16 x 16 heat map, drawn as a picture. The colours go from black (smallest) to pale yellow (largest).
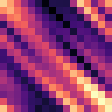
The top middle is the ninth with the lowest average. The grain runs diagonally down to the right. The bottom right is the ninth with the highest average.
